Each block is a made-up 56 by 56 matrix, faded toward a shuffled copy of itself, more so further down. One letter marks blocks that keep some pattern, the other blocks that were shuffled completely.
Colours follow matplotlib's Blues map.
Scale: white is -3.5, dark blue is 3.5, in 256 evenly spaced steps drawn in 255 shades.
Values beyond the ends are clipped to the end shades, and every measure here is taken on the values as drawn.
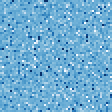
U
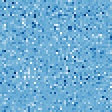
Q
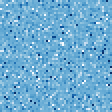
U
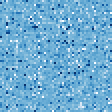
Q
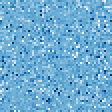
Q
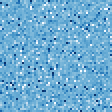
U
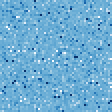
U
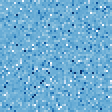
U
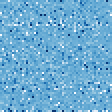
Q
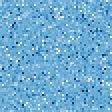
U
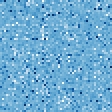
Q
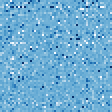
Q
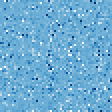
Q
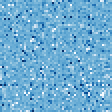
Q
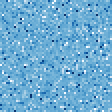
U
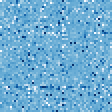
Q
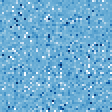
Q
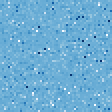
U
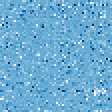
Q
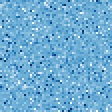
U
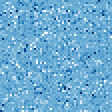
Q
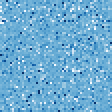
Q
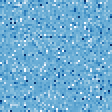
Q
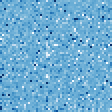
Q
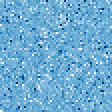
U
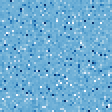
U
